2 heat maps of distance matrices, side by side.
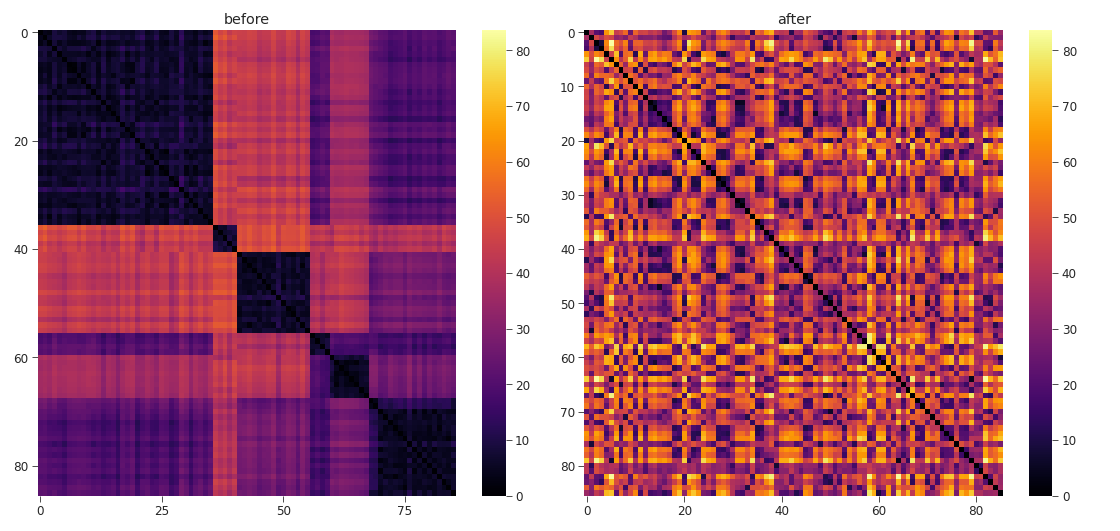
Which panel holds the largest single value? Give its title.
after
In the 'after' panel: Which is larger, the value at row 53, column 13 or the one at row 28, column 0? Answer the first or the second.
the second
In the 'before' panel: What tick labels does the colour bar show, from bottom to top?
0, 10, 20, 30, 40, 50, 60, 70, 80
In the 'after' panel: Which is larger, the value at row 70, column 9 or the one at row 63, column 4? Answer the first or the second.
the second
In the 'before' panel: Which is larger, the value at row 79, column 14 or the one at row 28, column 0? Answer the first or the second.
the first
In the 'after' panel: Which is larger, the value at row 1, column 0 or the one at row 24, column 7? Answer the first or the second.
the second
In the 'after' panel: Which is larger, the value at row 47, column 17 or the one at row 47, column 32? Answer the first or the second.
the first
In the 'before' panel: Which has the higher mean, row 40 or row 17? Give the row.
40
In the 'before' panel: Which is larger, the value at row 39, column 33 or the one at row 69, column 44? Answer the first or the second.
the first
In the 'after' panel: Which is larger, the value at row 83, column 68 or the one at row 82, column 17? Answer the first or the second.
the first
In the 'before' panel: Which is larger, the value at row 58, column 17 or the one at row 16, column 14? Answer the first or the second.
the first
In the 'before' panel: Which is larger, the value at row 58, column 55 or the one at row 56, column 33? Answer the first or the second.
the first
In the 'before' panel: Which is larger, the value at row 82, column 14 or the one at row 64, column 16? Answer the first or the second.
the second
